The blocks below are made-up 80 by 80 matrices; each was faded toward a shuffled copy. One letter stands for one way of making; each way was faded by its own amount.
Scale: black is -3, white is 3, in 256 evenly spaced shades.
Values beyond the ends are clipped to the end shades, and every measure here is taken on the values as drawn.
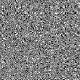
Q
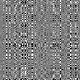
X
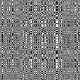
X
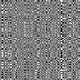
X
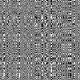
X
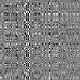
X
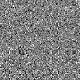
Q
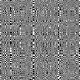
X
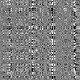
X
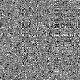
Q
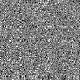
Q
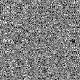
Q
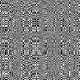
X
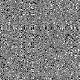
Q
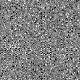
Q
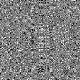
Q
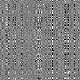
X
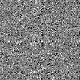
Q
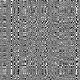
X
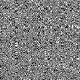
Q
